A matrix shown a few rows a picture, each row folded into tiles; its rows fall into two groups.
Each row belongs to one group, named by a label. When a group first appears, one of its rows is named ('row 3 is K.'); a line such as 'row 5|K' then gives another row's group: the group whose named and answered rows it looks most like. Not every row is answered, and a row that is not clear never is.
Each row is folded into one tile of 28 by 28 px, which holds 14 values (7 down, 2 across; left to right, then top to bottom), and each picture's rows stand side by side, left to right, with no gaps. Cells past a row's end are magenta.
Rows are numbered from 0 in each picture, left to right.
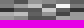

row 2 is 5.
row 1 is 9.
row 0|5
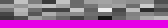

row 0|9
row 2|9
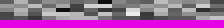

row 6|9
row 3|5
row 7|5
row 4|9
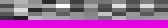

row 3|5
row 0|9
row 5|5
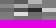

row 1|9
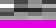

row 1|5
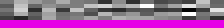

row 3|5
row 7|9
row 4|5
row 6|5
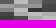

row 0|9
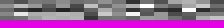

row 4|5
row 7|5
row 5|5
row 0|5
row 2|5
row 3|9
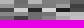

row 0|9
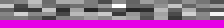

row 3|5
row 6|9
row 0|5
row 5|9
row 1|9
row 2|9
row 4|5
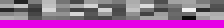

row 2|5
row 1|9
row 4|9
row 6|9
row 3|9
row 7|5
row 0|5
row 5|5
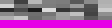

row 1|9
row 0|5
